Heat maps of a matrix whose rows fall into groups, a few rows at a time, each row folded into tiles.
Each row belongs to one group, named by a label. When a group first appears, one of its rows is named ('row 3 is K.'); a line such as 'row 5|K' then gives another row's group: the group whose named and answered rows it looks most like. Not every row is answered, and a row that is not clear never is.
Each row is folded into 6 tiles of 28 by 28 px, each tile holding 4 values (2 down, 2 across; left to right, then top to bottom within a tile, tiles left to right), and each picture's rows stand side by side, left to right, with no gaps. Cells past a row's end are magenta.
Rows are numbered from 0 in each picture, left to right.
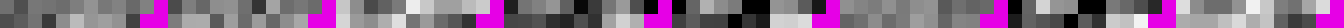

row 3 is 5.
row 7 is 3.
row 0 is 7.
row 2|3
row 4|5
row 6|5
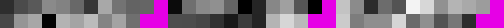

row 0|7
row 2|3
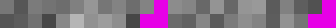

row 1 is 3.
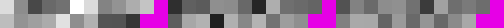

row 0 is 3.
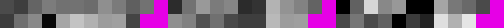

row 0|7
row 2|5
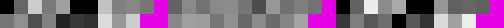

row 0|5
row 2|5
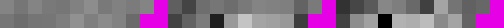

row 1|7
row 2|7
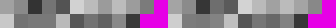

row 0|3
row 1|3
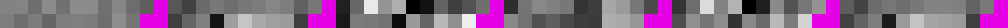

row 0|3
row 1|7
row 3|5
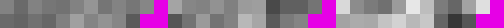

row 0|7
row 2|3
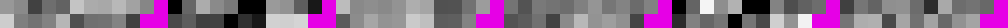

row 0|3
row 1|5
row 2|3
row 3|7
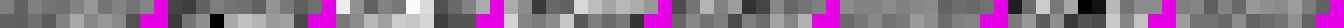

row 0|7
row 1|7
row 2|3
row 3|3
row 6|5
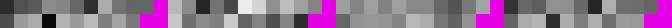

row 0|7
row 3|7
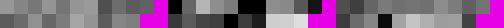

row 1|5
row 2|7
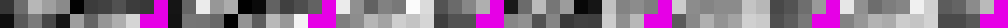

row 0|5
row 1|5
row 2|3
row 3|5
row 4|3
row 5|3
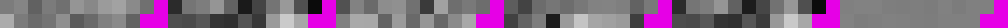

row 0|3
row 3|7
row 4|5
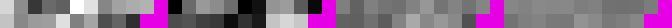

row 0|3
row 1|5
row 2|7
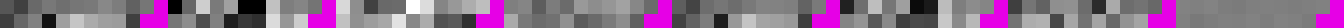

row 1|5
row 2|3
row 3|3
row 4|7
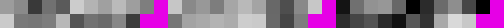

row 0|3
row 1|3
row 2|5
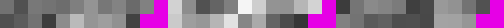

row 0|7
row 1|3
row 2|5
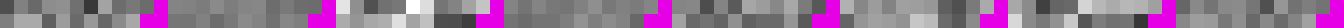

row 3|7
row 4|3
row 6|3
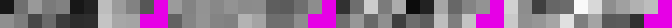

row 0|5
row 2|5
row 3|3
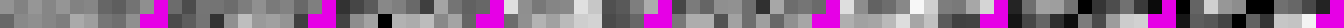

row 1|7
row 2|7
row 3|3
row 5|3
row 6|5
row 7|5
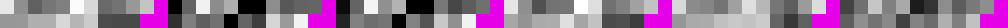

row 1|5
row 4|3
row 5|5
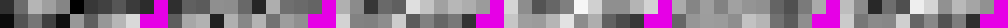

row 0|5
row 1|7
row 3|3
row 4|3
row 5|3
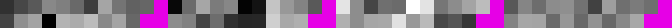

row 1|5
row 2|3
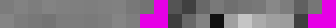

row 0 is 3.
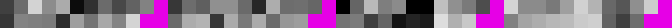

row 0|5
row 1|7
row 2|5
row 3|3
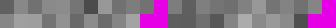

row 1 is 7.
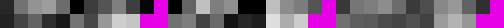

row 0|5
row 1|5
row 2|5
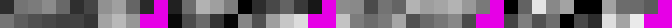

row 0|5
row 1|5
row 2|3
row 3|5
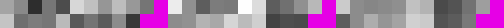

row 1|3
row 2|3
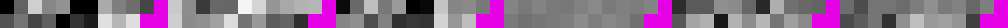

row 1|3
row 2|5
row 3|7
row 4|7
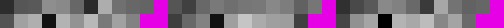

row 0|7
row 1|7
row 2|7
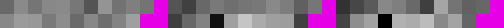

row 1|7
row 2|7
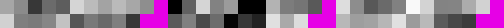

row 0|3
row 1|5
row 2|3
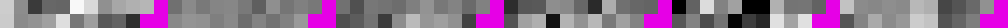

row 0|3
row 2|7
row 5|3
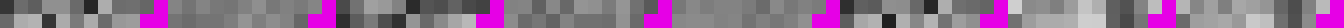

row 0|7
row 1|7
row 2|5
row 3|3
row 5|7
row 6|3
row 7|3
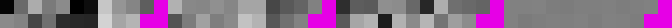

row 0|5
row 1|3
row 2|7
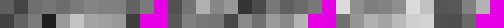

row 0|7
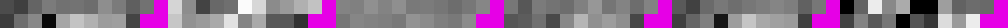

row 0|7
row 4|7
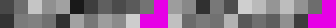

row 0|5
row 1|3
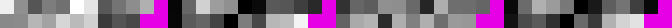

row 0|3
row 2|7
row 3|5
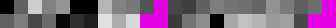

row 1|7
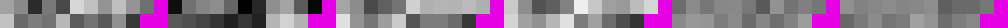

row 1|5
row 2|3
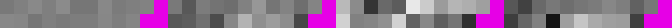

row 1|7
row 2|3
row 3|7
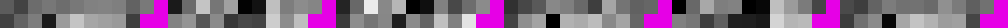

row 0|7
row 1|5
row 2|5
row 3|7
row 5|7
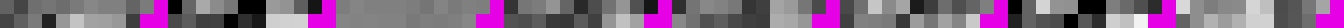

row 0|7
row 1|5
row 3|5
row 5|5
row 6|5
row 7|3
